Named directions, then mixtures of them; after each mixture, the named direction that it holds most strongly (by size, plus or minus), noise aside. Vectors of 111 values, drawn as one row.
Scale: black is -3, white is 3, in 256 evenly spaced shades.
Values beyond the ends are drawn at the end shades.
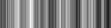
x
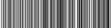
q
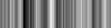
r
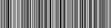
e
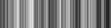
x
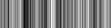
r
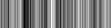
r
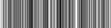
q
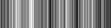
x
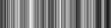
x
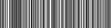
e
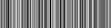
e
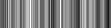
x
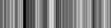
r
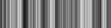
r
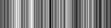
x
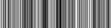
q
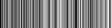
q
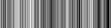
x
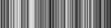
x
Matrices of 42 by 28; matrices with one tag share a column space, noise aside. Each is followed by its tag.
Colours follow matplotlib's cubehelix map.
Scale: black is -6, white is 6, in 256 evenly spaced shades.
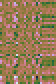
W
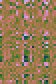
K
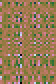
W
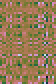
W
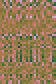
K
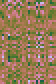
K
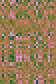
K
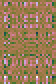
W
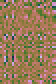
K
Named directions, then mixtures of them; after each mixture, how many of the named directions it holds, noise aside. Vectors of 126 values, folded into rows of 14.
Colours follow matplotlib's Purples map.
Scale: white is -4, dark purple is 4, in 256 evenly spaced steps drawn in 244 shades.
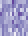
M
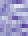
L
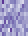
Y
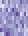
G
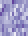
two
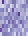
three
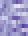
one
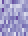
three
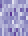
one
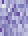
three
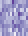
one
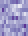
three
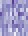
one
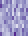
two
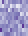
three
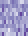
three
